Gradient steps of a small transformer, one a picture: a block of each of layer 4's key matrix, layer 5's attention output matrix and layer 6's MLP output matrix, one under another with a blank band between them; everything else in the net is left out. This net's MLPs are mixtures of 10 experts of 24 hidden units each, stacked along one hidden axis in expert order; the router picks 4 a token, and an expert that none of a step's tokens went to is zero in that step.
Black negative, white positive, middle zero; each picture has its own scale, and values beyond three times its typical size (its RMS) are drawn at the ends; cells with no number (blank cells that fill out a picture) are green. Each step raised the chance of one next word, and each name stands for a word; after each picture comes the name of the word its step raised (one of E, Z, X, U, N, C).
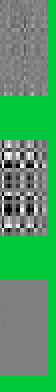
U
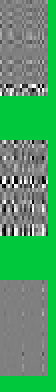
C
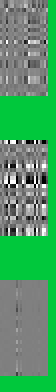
C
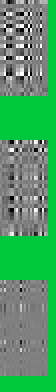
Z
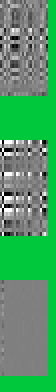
Z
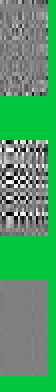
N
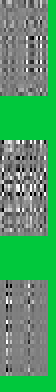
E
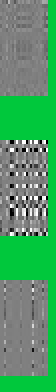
Z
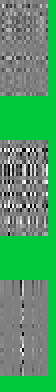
E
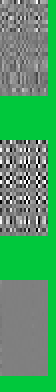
N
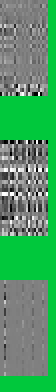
E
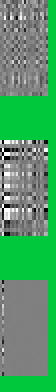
Z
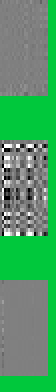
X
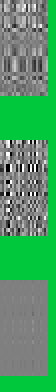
E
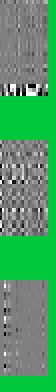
U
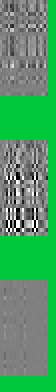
U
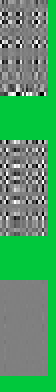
N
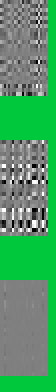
U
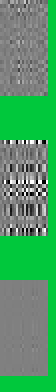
C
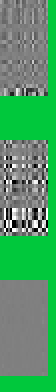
U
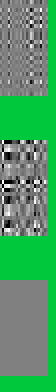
C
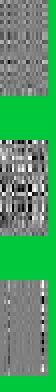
E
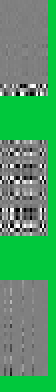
U
